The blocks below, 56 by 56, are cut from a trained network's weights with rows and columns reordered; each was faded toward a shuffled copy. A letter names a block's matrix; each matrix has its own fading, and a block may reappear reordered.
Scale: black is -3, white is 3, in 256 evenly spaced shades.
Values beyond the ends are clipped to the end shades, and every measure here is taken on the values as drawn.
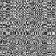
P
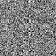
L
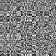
P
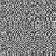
P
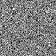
L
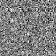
L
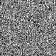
L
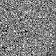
L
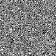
L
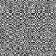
P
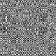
P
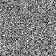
L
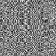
P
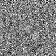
L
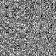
L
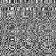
P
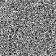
L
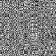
P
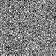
L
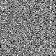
L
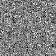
L
